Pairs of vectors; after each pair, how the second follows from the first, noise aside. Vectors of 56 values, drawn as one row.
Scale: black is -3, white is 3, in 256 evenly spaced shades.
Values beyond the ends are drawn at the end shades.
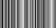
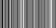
partly zeroed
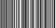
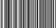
wrapped around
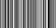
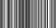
sign-scrambled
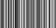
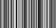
wrapped around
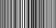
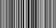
sign-scrambled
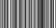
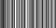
wrapped around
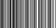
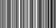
wrapped around
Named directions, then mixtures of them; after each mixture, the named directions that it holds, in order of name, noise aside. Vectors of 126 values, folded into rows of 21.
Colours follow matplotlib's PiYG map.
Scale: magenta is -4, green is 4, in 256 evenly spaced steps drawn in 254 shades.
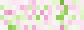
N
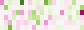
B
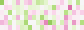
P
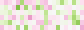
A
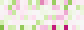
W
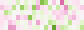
A, N, W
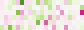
B, P, W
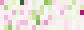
B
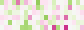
A, P, W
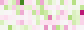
A, B, W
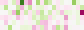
A, B, P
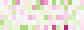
A, W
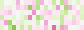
N, P, W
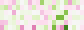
N, W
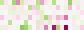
A, P, W
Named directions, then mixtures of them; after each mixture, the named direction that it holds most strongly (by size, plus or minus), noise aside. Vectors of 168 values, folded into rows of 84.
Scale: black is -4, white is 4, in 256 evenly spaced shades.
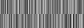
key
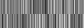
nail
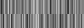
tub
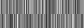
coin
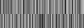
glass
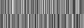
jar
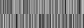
glass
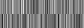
jar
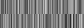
key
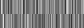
glass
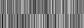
nail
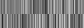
nail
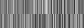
nail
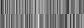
tub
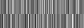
jar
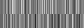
jar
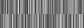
key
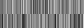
nail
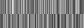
jar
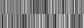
nail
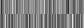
jar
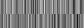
jar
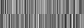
jar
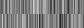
nail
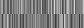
nail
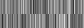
nail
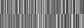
key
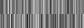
tub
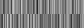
glass
